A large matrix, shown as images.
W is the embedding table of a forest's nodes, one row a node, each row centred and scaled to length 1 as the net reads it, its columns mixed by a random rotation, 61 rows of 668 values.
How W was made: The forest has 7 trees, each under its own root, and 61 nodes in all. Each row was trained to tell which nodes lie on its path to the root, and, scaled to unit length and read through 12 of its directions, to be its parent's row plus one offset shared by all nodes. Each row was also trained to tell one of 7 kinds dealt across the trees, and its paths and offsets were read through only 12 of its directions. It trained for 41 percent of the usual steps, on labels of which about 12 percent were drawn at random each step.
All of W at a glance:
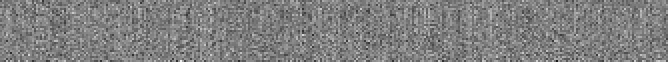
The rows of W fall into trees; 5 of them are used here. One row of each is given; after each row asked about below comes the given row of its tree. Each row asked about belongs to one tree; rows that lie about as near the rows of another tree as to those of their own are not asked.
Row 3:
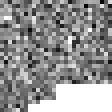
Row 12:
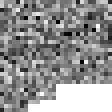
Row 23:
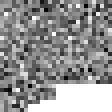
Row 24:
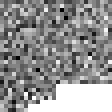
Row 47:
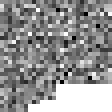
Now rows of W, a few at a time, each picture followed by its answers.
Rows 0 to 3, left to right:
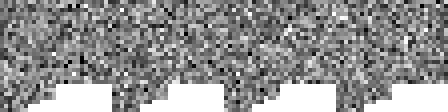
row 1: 3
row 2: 47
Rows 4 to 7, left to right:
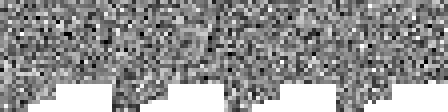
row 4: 12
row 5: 3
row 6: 24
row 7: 3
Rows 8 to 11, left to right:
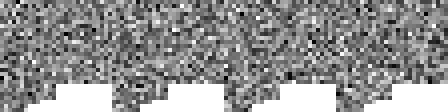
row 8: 24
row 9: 23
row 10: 24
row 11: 12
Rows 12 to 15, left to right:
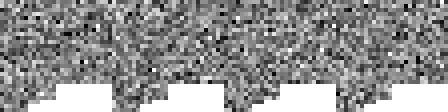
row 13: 24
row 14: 47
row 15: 12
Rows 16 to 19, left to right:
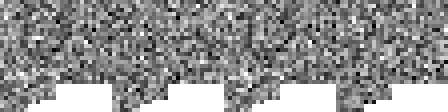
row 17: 24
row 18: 12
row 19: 23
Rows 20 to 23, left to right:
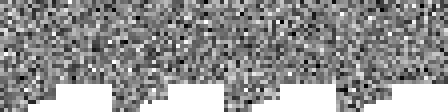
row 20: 23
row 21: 12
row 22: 12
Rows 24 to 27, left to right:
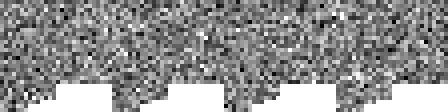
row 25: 23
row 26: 47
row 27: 12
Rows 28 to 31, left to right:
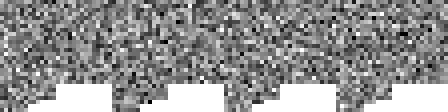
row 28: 12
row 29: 23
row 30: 23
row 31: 12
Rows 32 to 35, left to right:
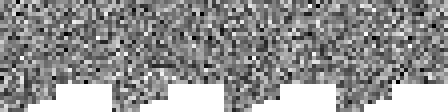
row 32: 24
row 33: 12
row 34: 24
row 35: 47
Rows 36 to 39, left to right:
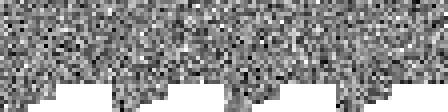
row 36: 47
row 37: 24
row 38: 23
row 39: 47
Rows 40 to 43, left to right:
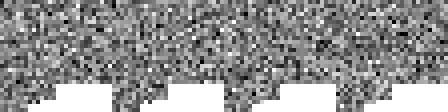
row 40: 23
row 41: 3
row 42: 24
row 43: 12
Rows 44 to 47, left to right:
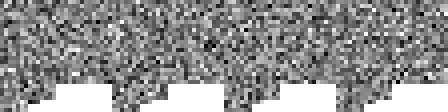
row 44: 23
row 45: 24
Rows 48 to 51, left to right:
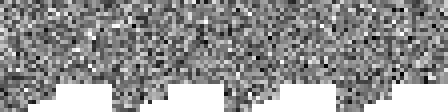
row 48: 23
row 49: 24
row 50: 12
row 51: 47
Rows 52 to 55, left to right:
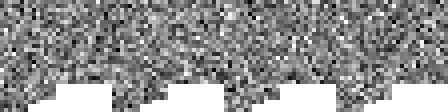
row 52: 3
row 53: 3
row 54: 23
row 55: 12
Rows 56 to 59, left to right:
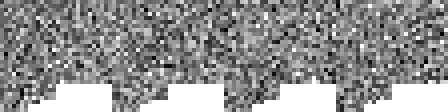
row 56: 23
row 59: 3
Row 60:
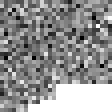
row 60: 12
